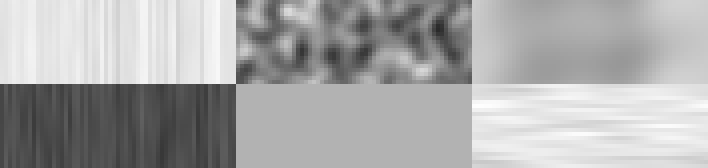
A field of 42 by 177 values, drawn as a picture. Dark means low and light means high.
It is made of 2 by 3 panels. Panel 1,1: very high, streaked downward, faint in contrast. Panel 1,2: middling, blotchy, strong in contrast. Panel 1,3: high, smooth. Panel 2,1: low, streaked downward, faint in contrast. Panel 2,2: high, flat. Panel 2,3: very high, streaked across, faint in contrast.
